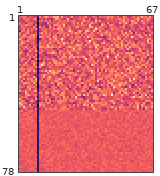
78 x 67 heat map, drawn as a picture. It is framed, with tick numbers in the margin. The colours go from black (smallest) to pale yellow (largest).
Seam: horizontal, 60% of the way down, the bottom part calmer. Histogram: skewed, a long tail of low values. Slope: none. Odd lines: column 10.
